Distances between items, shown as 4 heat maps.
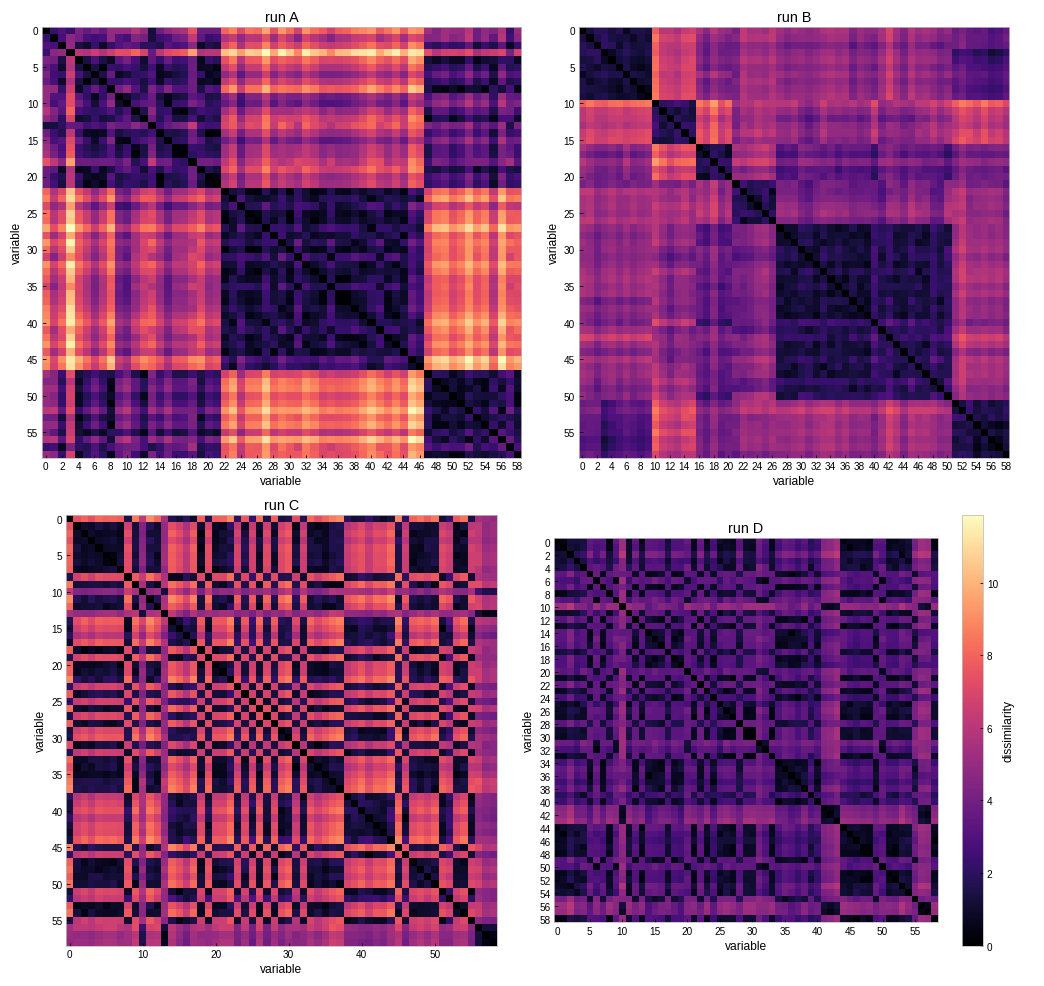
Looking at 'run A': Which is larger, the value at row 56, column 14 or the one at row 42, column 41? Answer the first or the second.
the first
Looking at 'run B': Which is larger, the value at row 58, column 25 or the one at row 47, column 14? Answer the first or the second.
the second
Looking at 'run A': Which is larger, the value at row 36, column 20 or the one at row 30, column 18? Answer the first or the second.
the second
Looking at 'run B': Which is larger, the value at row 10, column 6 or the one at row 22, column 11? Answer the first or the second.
the first
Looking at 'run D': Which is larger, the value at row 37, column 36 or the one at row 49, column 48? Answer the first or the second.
the second
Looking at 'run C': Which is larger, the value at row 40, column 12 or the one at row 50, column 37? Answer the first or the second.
the first
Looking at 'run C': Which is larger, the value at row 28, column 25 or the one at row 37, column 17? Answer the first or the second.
the second
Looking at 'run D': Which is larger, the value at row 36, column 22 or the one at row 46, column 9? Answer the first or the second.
the second
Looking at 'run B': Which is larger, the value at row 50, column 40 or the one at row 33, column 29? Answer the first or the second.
the first
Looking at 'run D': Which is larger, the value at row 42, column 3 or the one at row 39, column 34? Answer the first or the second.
the first
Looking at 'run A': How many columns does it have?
59
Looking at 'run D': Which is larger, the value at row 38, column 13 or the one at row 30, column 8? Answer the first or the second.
the first
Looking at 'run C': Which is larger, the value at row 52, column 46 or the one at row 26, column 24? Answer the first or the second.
the first
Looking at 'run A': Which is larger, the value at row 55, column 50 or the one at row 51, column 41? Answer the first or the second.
the second
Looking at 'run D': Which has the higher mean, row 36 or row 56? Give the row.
56
